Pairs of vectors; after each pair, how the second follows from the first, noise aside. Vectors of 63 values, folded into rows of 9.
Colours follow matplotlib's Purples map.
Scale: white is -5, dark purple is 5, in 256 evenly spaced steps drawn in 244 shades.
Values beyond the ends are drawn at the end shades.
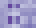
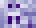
scaled up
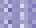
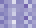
reversed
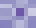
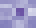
copied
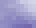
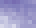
reversed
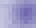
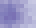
reversed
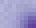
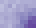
copied
